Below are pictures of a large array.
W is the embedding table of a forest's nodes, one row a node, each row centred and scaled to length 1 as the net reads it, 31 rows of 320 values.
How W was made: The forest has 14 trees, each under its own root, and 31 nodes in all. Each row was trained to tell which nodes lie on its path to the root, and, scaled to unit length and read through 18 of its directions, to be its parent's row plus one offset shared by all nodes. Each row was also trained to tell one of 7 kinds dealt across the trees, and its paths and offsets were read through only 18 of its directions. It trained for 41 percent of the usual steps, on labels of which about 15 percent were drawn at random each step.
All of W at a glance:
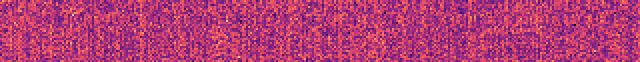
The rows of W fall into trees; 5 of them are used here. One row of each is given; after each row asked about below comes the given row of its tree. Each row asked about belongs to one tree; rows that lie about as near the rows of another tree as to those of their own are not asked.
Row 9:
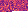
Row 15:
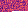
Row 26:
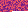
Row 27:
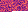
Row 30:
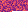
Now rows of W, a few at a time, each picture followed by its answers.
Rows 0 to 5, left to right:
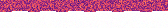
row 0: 27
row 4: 15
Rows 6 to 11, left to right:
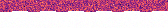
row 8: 9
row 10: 9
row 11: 15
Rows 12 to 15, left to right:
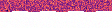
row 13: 27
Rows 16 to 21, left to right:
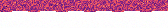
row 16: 30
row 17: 26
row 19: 27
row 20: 26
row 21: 15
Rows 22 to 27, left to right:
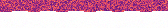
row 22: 27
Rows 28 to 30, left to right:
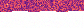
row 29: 15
